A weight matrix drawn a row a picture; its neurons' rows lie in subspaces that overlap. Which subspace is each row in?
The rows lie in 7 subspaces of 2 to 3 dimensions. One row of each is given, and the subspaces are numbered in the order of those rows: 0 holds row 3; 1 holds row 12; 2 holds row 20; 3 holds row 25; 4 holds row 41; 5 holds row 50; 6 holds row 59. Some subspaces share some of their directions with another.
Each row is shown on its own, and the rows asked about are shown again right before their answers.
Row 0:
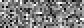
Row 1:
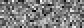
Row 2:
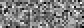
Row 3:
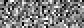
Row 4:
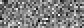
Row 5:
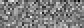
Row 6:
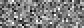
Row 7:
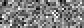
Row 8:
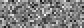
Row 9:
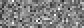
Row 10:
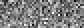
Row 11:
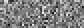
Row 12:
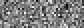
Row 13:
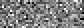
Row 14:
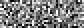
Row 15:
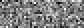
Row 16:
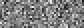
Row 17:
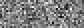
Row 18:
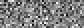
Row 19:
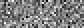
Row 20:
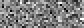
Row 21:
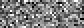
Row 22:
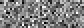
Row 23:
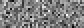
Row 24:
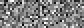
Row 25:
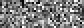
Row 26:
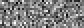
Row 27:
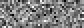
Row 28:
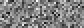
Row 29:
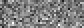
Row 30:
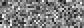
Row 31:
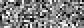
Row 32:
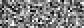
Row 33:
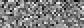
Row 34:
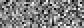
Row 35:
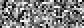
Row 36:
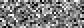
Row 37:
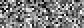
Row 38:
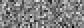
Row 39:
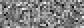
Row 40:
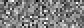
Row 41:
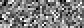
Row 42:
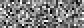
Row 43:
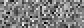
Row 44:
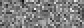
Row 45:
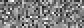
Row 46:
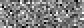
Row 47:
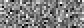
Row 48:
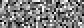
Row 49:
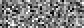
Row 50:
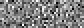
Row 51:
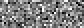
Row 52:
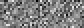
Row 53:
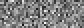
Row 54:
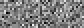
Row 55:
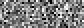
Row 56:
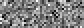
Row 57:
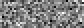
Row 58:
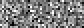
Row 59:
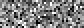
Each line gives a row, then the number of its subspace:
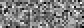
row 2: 0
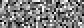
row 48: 5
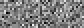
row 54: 0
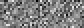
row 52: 0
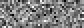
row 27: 3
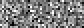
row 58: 6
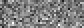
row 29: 6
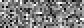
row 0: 2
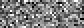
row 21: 2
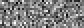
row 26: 4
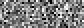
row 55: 1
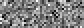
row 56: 4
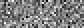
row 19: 0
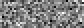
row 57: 5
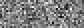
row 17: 1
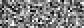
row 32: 6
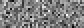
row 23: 5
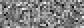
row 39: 0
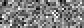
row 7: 4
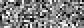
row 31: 5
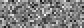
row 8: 3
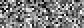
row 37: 1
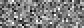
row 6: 6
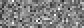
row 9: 6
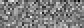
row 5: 2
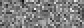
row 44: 3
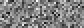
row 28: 4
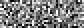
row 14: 2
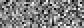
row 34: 0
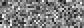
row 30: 4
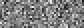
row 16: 1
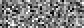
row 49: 6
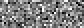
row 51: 5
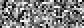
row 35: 0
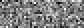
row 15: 2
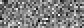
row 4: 6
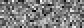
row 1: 3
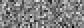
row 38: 5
